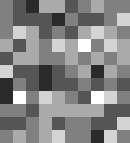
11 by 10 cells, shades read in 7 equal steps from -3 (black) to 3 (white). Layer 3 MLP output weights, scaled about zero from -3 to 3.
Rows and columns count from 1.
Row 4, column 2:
-1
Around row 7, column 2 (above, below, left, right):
-1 3 -2 -1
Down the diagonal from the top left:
0 -1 1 0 0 0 0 3 -1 2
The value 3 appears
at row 4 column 7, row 8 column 2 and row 8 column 8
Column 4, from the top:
1 -1 -1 0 0 -2 -2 2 1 1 1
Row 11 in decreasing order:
2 2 1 1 0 0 0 0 0 -2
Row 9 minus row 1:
0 1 1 0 0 2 1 0 -1 -1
